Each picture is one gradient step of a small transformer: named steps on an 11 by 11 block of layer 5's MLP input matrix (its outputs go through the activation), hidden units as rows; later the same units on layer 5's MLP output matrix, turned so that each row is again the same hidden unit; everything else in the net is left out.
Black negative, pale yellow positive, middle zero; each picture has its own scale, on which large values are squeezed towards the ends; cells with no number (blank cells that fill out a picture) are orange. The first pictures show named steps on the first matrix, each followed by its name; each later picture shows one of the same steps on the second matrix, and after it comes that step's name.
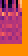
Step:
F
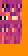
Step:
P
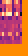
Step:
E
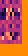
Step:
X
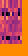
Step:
X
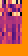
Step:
E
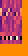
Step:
X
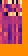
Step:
E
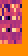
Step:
P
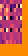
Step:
P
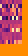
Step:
P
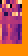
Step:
F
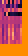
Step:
F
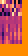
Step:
E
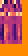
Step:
F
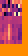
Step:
F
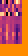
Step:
E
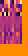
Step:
E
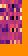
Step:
P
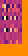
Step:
P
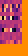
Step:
P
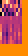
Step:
E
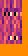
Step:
X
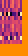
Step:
X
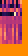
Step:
F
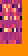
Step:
P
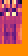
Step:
E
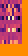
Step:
P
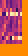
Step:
X
